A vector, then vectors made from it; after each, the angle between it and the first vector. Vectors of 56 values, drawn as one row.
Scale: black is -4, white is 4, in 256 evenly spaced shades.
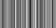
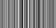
orthogonal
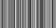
nearly parallel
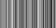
partly opposed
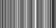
partly aligned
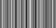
nearly opposite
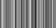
nearly opposite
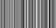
orthogonal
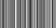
nearly parallel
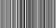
orthogonal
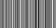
partly opposed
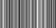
partly opposed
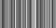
nearly parallel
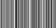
partly opposed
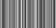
partly aligned
